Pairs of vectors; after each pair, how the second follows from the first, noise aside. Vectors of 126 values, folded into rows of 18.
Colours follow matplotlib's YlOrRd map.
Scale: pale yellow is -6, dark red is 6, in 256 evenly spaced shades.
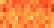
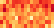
scaled up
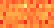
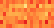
copied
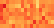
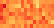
copied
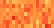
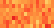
copied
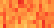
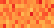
shuffled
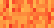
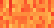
negated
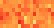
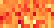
scaled up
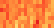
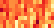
scaled up
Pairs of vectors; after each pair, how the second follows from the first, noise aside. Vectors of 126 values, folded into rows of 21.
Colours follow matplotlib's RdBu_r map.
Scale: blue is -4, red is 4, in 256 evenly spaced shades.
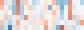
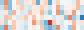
wrapped around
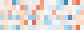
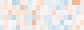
shrunk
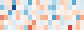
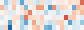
wrapped around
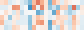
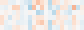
shrunk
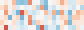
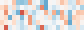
copied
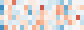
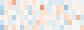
shrunk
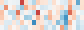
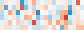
negated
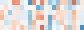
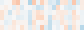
shrunk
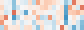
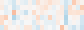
shrunk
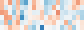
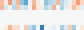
partly zeroed
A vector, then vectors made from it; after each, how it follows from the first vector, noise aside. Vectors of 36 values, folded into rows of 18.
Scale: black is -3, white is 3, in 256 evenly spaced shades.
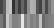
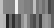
wrapped around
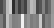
copied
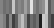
reversed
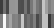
wrapped around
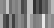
wrapped around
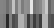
reversed
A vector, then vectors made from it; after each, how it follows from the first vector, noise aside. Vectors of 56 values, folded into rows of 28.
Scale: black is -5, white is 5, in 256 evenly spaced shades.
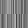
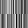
scaled up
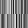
scaled up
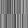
negated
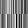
scaled up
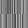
negated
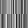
scaled up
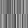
negated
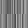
negated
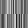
scaled up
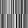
scaled up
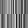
scaled up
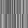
negated
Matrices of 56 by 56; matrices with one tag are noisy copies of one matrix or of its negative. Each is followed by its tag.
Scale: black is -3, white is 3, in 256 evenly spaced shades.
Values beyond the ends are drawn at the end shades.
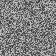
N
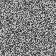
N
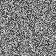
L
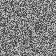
L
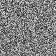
L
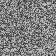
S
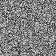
L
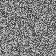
L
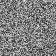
S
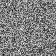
S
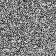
S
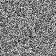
L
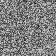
S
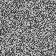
N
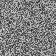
N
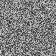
N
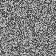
L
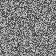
L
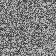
S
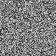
N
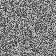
L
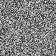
N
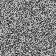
N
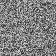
S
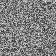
S
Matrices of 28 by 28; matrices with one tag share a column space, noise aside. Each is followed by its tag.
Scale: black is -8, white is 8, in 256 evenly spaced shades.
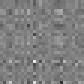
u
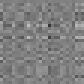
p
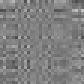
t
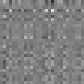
t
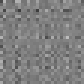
t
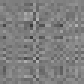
p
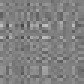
p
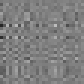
p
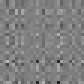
u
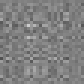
p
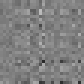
u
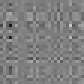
p
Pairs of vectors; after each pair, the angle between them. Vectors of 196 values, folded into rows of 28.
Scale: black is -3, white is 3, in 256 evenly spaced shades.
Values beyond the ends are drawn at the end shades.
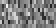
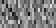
nearly opposite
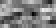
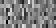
orthogonal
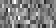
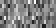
partly aligned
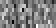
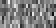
partly opposed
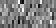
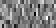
partly aligned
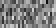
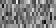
partly aligned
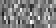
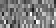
orthogonal
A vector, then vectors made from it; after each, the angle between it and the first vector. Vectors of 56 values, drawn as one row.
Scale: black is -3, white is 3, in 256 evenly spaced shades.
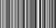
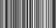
orthogonal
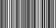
orthogonal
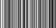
partly aligned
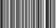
partly opposed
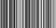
partly opposed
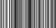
orthogonal
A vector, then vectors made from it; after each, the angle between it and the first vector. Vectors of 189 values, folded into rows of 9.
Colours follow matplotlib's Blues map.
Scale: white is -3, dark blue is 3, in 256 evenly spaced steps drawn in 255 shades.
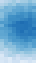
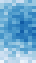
nearly parallel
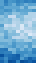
nearly opposite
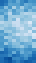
nearly opposite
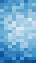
nearly opposite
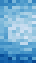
nearly opposite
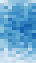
nearly parallel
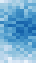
nearly parallel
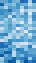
partly opposed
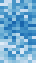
partly aligned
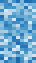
orthogonal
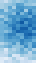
nearly parallel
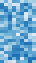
orthogonal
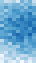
nearly parallel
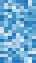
orthogonal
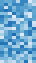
orthogonal
